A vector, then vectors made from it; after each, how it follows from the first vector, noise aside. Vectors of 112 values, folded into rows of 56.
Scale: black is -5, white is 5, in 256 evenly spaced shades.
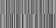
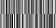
scaled up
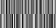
scaled up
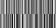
scaled up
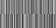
copied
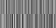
copied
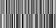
scaled up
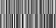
scaled up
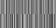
copied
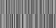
copied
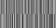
copied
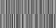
copied
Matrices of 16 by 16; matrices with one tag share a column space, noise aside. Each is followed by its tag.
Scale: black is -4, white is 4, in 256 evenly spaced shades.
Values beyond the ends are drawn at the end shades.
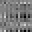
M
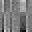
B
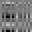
M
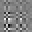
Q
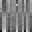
B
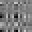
M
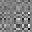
Q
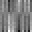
B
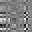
Q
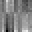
B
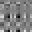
M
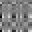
M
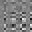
Q
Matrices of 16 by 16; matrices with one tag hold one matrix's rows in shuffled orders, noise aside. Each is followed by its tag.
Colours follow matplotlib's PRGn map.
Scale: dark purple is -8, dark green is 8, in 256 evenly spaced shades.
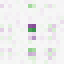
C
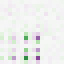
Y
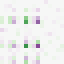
Y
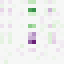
C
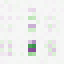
C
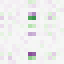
C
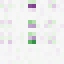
C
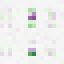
C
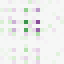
Y
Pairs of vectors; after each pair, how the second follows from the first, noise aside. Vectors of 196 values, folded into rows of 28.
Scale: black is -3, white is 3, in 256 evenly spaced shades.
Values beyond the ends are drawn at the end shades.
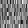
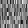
copied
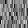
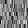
copied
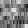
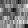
negated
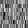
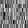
copied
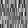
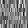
negated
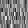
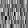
negated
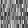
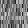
negated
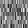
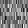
negated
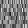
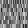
negated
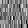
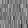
shrunk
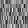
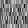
copied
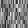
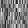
copied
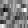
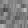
shrunk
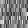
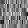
negated
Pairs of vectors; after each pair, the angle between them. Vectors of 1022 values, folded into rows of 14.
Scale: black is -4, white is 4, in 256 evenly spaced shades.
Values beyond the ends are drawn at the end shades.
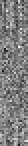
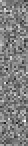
orthogonal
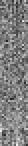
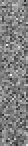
partly opposed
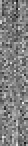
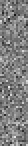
partly aligned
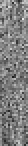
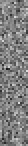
partly aligned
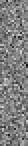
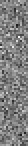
partly opposed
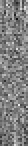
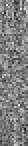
nearly parallel
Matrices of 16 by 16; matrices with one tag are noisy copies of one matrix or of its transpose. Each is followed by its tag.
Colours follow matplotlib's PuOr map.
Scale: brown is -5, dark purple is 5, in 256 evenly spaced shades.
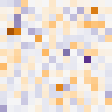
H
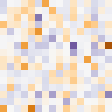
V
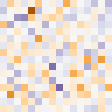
H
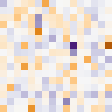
V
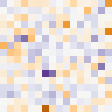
V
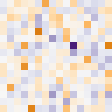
V
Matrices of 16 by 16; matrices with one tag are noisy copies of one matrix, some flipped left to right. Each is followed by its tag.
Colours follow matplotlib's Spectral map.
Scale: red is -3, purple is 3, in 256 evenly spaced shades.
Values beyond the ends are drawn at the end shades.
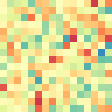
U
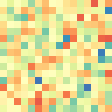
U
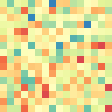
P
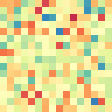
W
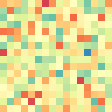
W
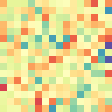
U
